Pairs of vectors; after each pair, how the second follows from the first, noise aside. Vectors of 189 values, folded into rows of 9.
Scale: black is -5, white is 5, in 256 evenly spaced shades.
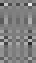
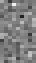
shuffled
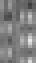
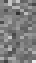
shuffled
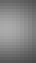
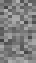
shuffled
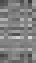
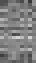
copied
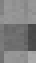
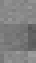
shrunk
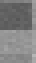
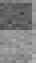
copied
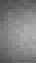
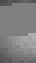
partly zeroed
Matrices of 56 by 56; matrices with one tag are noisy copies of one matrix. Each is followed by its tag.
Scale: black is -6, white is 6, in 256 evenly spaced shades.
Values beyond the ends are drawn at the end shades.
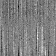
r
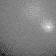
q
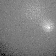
q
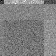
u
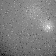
q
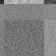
u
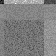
u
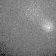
q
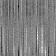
r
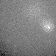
q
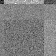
u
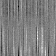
r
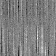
r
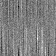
r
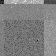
u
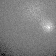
q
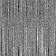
r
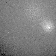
q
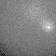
q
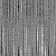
r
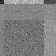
u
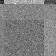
u
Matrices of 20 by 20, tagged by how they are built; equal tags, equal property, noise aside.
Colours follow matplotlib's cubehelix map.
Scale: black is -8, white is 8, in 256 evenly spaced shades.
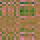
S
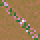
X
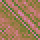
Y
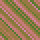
Y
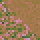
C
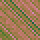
Y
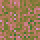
S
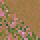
C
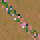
X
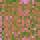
S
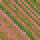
Y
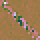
X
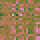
S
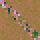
X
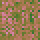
S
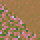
C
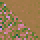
C
